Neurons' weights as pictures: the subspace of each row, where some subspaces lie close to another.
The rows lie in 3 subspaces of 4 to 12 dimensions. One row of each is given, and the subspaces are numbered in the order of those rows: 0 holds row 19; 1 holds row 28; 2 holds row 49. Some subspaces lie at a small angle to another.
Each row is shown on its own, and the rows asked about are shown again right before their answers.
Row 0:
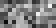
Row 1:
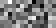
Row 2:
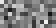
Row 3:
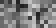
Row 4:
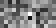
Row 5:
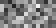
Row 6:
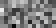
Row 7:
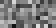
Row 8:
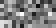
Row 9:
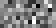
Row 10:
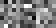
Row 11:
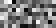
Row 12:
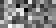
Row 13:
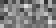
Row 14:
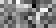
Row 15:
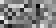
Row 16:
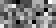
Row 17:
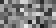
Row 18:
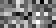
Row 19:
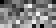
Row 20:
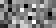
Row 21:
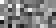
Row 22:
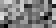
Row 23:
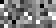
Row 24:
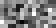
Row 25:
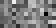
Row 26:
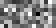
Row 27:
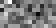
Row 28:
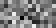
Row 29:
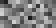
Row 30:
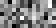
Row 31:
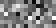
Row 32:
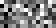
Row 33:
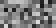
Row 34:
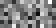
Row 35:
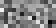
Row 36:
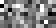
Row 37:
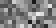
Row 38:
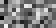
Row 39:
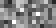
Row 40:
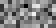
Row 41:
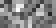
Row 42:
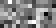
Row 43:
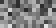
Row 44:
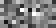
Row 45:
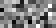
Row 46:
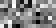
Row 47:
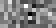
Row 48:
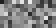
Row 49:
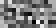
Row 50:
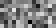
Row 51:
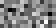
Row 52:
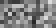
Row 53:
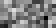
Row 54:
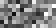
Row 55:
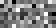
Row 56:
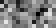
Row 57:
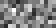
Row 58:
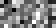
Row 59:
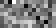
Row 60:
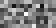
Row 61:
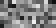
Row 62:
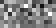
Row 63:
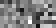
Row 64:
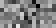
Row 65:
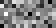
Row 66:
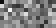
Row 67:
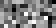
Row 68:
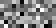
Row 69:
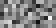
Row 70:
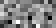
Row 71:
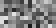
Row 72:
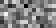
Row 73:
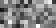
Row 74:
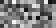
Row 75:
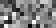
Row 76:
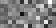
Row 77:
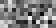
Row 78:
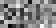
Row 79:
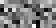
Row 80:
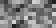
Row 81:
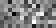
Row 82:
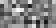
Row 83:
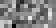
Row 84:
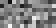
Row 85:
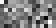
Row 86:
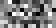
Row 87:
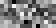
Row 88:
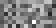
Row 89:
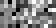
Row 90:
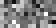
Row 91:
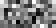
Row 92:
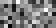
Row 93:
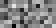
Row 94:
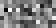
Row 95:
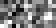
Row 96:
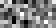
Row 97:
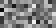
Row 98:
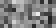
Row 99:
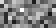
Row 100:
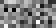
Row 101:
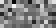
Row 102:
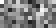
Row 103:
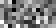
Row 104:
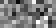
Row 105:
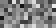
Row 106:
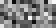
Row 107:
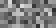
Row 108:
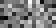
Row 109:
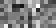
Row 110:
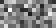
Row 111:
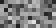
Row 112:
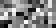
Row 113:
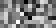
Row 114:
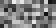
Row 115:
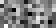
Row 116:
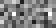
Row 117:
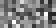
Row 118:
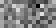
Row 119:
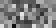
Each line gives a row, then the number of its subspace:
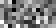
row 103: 1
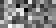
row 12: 0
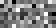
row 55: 1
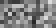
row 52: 0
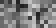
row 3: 2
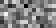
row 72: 1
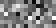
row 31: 1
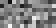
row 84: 0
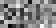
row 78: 0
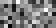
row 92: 0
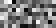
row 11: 0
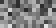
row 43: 0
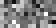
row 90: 1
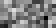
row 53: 0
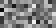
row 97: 1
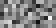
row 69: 0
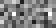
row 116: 1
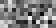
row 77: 2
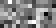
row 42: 0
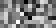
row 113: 0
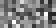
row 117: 1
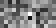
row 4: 2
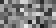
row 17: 0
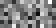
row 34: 1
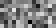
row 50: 0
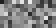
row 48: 1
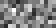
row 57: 0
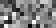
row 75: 1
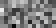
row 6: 0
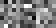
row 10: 0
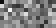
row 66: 2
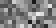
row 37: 0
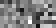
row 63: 1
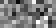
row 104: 0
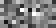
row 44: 1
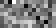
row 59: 1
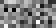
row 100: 2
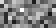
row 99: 0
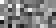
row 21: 0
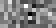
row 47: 2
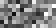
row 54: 0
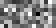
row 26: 2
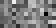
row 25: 1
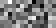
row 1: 0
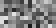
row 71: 1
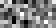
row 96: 1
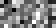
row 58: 0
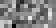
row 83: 1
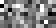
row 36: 2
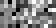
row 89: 1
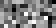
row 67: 0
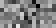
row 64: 1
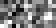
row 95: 0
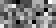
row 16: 2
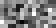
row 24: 1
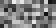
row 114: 2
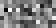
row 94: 0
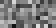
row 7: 1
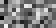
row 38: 0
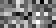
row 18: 1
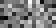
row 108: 1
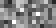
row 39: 1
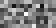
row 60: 0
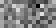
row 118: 1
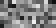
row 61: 2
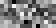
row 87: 1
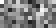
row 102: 2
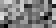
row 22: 0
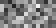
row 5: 0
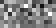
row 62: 2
